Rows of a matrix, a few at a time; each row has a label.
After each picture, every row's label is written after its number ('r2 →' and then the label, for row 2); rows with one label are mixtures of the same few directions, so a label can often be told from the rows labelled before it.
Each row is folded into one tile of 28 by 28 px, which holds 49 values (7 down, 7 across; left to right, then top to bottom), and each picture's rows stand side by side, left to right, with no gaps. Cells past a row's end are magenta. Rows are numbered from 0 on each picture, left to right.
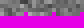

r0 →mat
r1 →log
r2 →mat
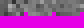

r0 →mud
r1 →mud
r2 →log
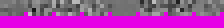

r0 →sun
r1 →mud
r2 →log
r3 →mud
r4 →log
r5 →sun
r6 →mat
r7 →mud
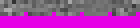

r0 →sun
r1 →log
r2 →sun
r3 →mat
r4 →mat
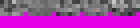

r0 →sun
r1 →sun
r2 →log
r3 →log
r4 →sun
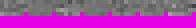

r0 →log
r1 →log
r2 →sun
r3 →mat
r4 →sun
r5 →mud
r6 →log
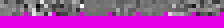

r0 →log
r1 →mud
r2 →log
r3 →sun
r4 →mud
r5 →sun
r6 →log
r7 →log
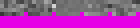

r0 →log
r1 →log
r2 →mat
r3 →log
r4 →mat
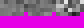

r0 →log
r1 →mat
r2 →mat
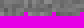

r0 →mud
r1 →log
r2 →log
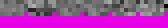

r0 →log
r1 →sun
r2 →mat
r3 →mat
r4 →mat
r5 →log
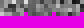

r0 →mud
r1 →mud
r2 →log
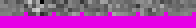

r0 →log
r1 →sun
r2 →mat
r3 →log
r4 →log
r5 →mat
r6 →sun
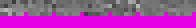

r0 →sun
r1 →log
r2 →sun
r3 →log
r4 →log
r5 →mat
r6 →sun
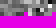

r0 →mat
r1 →mat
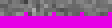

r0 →mat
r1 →mud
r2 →sun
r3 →mat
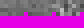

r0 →sun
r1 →log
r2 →mud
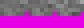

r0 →mat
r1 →mat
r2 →mat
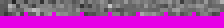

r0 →mud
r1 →sun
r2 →log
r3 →log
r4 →sun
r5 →log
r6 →sun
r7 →mat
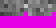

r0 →log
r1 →mat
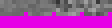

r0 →sun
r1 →mat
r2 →sun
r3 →sun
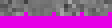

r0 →mat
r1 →mud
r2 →mud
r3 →mat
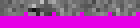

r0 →mat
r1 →sun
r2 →mud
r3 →mat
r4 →mud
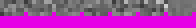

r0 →mud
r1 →log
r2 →mat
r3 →sun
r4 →sun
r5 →log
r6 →mud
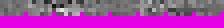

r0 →mud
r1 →log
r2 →sun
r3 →sun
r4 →log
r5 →mat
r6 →sun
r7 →sun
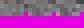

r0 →log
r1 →mat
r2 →mat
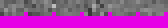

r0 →mud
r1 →log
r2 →mat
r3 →mud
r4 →mat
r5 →sun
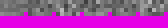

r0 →log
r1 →mat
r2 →mud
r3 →sun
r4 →mat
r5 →mat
